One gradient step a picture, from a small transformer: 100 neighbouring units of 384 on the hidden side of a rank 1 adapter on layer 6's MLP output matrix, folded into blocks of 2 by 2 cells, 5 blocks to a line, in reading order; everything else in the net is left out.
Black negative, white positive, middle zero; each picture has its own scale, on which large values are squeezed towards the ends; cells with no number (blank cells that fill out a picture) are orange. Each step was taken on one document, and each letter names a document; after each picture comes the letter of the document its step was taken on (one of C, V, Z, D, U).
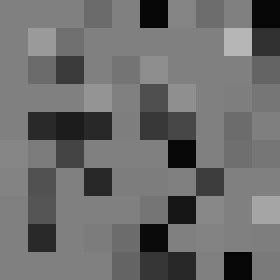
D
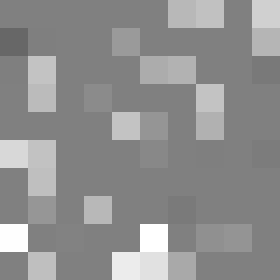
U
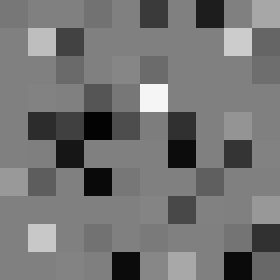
D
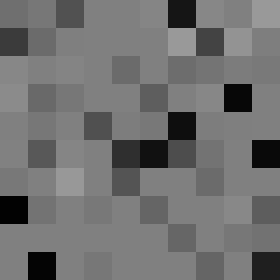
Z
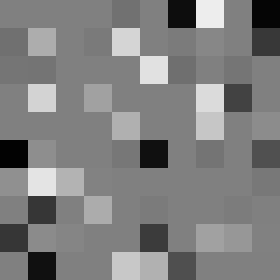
U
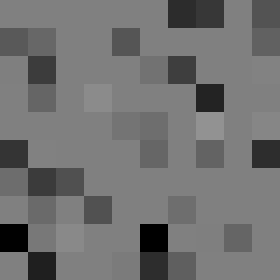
U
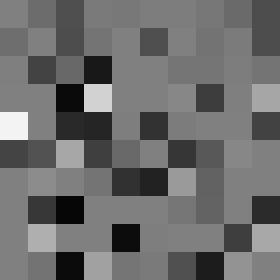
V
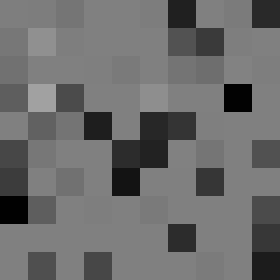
Z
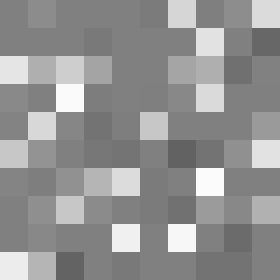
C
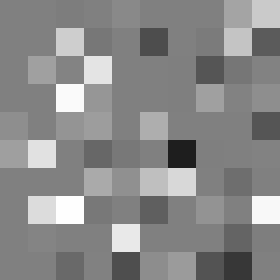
V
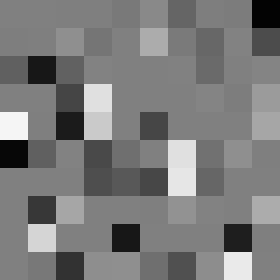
V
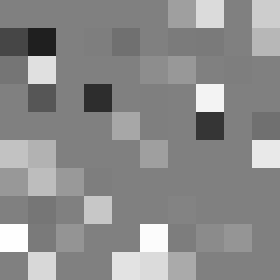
U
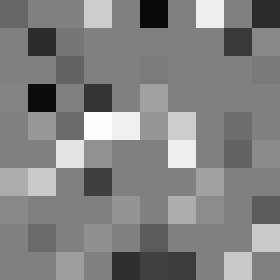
D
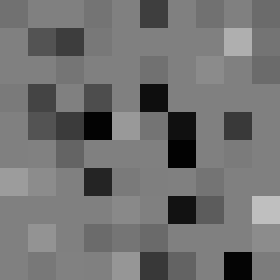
D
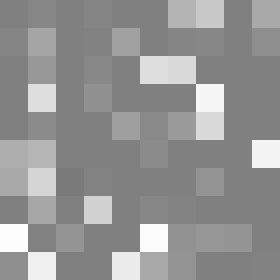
U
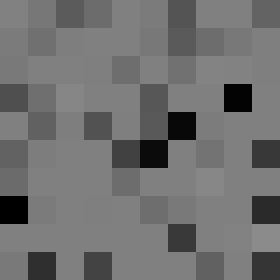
Z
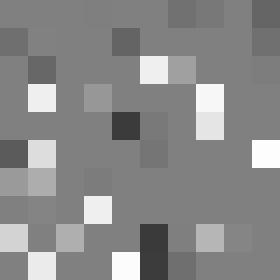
U
